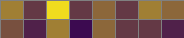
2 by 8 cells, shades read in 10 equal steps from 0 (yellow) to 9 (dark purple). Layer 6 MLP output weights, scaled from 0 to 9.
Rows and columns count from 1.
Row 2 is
6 8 4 9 5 7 7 8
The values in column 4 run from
7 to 9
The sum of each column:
10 15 4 16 10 14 11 13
